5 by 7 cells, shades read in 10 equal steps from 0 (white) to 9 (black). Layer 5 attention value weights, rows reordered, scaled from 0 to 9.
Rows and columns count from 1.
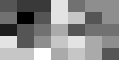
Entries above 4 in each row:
4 4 6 1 1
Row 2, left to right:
5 9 6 1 2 6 4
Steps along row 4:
up down down down up up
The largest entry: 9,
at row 2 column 2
